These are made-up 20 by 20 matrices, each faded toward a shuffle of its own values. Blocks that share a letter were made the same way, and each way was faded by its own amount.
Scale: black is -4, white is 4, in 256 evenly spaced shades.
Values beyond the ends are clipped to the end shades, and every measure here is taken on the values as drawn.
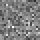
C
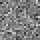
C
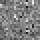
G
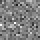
C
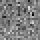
G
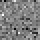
C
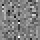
G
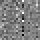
G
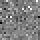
C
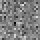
G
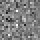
G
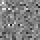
C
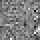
G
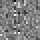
G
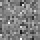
G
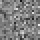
G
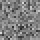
C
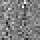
G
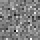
C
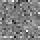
C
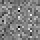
G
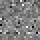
C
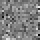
G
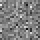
G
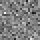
C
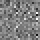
G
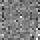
G
